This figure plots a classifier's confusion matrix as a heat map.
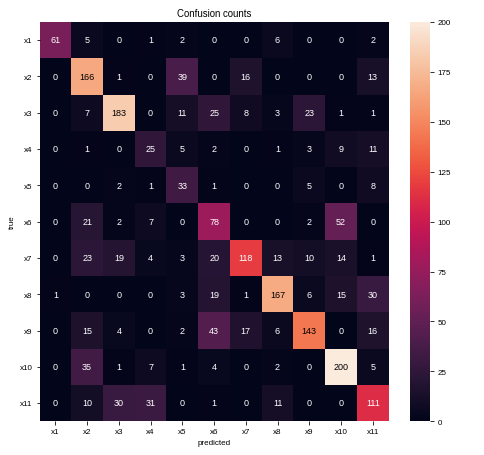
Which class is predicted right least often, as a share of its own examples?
x4
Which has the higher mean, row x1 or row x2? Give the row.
x2
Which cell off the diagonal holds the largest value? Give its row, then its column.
x6, x10
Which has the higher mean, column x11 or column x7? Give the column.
x11
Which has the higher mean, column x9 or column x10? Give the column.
x10
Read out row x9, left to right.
0 15 4 0 2 43 17 6 143 0 16
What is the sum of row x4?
57
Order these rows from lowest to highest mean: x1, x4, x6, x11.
x4, x1, x6, x11
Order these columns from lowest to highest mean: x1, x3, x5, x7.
x1, x5, x7, x3
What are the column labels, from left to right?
x1, x2, x3, x4, x5, x6, x7, x8, x9, x10, x11
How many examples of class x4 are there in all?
57
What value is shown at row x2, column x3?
1
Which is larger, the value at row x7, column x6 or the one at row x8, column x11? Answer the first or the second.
the second
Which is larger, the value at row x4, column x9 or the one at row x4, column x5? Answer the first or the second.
the second
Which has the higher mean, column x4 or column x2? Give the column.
x2
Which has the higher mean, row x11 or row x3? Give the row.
x3
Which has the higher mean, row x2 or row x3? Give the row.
x3
